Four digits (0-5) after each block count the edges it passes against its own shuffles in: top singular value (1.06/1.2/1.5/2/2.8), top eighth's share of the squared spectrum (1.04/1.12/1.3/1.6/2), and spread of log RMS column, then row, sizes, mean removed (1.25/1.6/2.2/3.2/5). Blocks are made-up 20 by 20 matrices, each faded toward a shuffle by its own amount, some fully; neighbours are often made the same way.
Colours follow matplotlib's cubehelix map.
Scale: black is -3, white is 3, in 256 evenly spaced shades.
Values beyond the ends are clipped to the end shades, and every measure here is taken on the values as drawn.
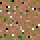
0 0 0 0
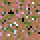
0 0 0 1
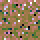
0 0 0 0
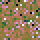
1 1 0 0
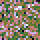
0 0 0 0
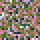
0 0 0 0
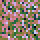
1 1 2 0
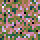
0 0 0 0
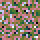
0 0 0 1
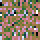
3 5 2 1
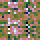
3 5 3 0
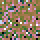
1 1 0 1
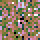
1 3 1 0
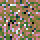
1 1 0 0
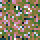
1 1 0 0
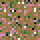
1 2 0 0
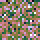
0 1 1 0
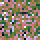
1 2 1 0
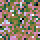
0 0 0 0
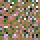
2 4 1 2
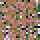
2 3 1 0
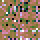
3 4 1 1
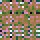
4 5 2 2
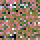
2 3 0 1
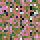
1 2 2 0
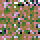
2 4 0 2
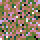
0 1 0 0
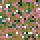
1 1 0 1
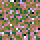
1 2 0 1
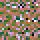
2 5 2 2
